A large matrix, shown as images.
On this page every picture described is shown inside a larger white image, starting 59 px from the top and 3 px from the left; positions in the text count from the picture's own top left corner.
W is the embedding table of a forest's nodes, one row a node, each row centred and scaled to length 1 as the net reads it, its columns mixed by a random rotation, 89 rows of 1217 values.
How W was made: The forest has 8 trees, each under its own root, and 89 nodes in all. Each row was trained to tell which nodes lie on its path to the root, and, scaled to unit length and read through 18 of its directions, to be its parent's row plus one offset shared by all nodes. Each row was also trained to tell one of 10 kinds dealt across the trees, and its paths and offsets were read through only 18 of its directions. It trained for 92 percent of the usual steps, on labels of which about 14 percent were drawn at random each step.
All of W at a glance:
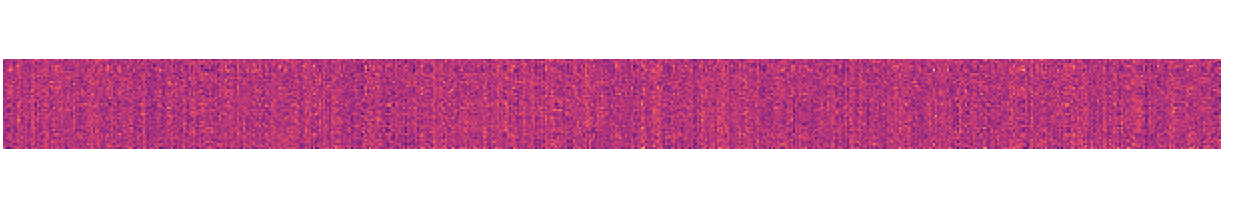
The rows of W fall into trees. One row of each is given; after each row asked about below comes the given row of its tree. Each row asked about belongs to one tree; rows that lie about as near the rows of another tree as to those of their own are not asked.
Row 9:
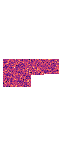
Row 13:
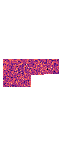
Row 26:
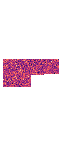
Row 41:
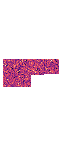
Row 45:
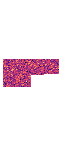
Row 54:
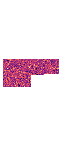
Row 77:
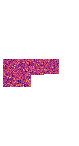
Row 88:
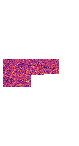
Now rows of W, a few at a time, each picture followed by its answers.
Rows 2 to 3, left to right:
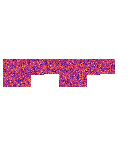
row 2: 77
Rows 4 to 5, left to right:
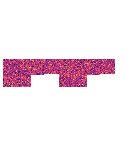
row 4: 54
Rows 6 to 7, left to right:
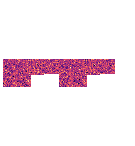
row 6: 54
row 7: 54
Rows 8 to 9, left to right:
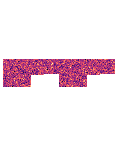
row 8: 77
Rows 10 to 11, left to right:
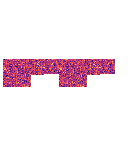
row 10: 54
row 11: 54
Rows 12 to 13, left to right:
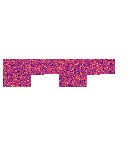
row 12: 9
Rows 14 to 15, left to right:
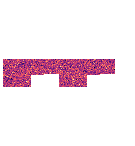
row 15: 26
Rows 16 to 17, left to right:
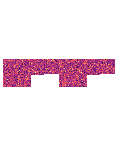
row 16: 41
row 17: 13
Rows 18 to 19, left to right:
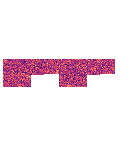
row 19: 9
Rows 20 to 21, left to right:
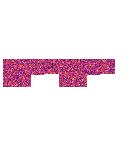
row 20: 9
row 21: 77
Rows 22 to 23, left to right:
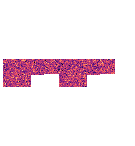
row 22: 26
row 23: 26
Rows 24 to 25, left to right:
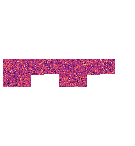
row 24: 41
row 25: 9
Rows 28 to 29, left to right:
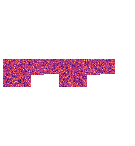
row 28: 77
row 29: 54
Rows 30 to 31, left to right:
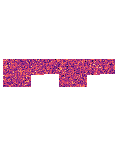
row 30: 88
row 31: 54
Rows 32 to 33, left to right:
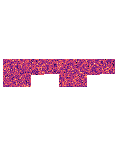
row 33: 13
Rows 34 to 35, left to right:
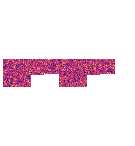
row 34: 9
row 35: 9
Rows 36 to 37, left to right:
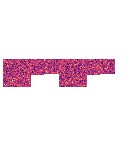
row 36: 77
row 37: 13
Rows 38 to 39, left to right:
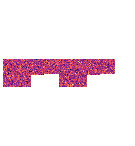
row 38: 26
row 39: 9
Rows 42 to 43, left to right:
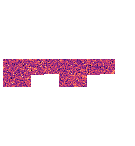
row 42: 13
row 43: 88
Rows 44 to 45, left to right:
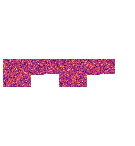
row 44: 13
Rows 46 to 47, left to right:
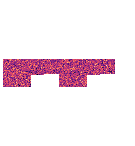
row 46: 54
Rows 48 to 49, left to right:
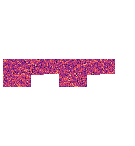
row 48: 88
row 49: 9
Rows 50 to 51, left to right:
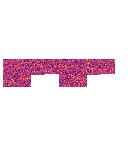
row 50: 13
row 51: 88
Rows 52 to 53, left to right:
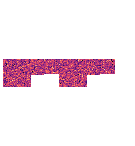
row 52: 77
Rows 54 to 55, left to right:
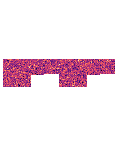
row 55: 9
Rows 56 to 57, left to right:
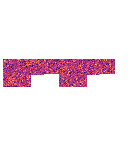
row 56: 13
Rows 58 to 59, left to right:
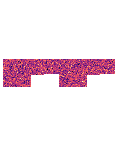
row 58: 13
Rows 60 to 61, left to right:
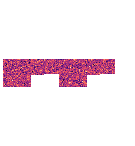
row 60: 77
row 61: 13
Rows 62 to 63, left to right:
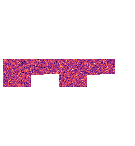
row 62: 88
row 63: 13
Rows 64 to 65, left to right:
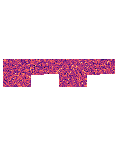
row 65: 26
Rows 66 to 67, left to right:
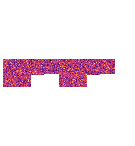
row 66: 54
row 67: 77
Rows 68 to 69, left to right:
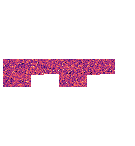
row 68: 88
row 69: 88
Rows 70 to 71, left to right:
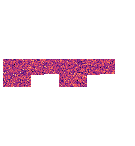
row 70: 77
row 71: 88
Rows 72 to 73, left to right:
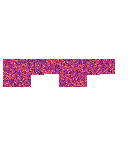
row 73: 88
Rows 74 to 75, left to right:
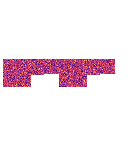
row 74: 9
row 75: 54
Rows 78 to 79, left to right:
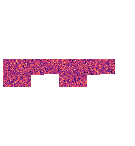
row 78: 45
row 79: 9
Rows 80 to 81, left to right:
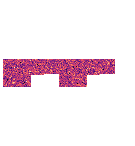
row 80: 13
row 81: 88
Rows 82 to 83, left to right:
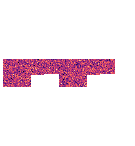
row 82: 88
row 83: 26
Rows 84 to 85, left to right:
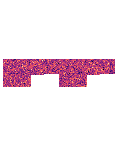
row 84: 77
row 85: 77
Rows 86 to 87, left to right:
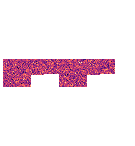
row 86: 88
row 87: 9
